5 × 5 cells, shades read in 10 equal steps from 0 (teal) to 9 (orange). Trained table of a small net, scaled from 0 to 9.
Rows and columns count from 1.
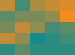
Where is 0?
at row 4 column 3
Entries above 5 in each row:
4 1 1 1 0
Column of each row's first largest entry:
5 5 2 1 2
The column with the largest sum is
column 5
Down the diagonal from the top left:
7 4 5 1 1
